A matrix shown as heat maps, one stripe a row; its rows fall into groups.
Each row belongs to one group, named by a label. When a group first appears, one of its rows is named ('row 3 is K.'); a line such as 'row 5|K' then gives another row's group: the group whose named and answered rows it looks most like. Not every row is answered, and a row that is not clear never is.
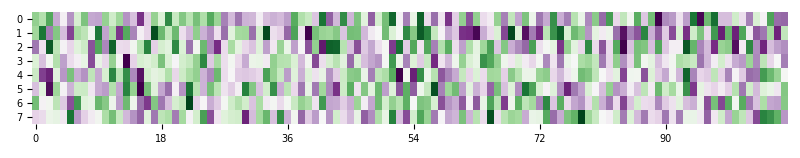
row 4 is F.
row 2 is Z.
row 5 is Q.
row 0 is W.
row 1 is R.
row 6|R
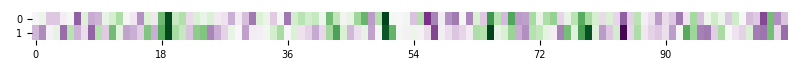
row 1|Z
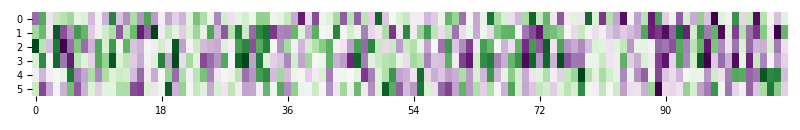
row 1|R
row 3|R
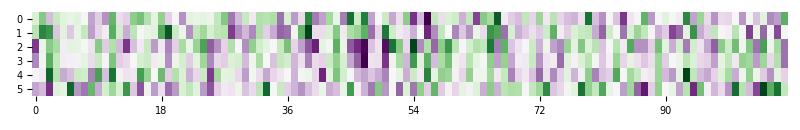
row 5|F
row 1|W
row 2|Z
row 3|Z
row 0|Q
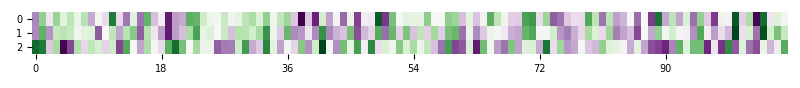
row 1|Q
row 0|Q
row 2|R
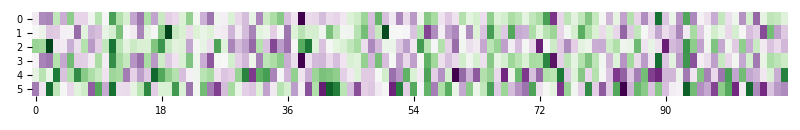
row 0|F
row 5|Z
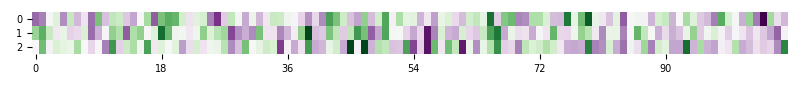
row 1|W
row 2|Q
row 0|Z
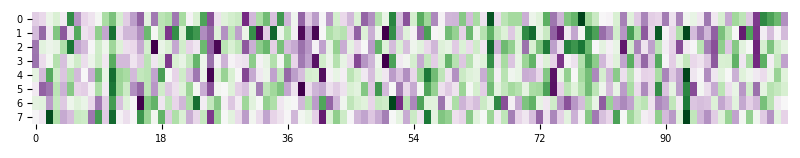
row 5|F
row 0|F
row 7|Z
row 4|F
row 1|Z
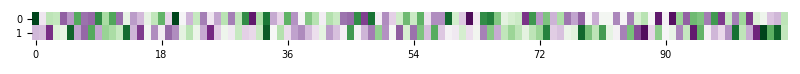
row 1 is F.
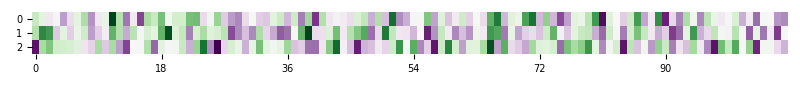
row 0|W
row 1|W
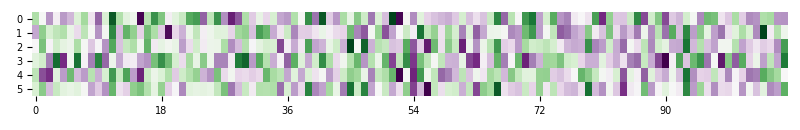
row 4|F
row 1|Q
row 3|R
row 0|W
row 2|Q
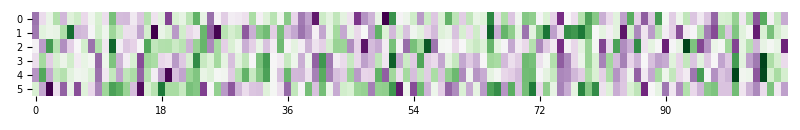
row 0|Z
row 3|Q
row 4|Q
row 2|Z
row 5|W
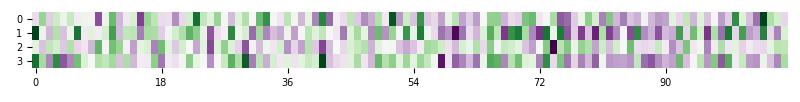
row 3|R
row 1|R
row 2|F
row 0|Q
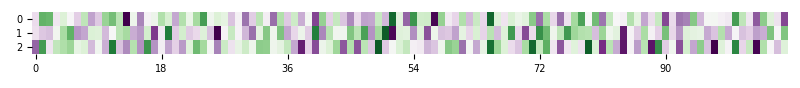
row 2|Q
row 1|F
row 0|W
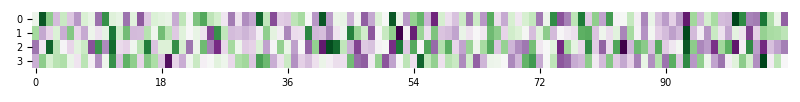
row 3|Q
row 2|Z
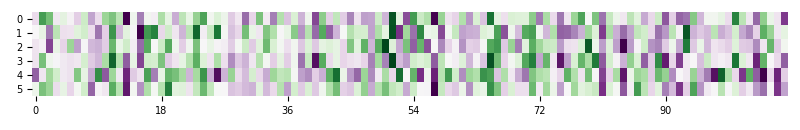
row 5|W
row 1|Q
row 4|Z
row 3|W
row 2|Q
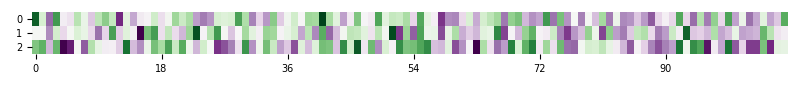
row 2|R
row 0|R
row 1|Q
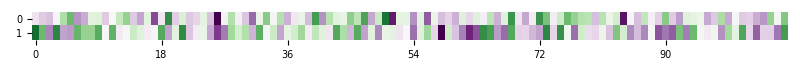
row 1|R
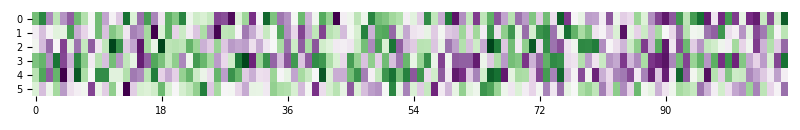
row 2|W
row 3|R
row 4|R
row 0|R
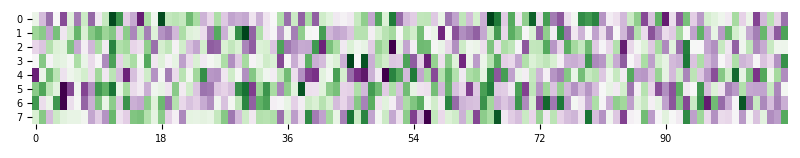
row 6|R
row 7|Q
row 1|R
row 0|W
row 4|Z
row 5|R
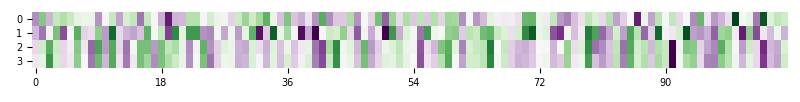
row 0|Q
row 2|Z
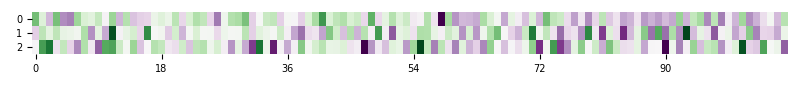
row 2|W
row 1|Q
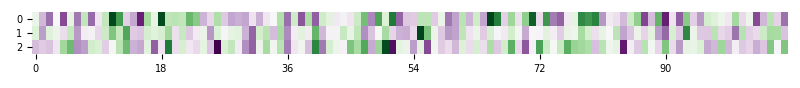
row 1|F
